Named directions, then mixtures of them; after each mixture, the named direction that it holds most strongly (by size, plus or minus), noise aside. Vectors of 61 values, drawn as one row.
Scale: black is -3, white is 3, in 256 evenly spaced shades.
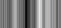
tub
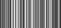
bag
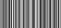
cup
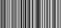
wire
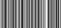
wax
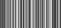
bag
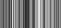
tub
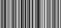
wire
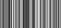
cup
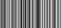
wire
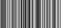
wire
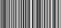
wire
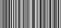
cup
